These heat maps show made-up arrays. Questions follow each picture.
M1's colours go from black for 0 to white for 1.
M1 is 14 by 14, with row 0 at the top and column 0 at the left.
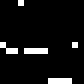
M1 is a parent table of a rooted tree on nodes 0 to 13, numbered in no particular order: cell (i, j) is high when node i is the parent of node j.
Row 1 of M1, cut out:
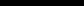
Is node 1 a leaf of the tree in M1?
yes
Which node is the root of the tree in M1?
13
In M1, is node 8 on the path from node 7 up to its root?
yes
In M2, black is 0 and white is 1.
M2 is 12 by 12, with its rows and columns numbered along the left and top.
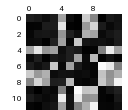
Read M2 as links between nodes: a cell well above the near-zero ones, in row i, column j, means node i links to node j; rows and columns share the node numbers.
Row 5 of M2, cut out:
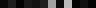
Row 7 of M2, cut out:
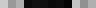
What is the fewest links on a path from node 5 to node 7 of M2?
3
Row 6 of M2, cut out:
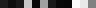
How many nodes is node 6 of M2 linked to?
5
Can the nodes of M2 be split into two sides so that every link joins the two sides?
yes
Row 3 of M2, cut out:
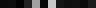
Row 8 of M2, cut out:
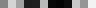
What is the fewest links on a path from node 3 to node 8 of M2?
3
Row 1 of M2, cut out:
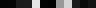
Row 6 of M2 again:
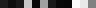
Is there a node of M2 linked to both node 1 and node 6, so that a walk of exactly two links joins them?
no
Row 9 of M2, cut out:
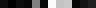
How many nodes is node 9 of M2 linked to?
4
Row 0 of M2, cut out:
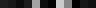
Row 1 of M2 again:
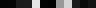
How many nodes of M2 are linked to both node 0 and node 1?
3
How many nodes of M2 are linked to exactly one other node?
0
